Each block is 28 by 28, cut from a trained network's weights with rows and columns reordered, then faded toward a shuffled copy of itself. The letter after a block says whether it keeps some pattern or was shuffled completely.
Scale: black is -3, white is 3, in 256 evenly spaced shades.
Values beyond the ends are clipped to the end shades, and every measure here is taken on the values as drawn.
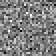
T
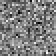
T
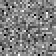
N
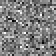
N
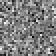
N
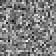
N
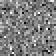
N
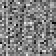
T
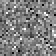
N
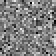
T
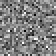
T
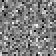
N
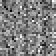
T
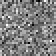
N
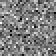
N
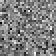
N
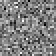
N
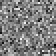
N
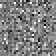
T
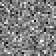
N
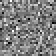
N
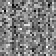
T
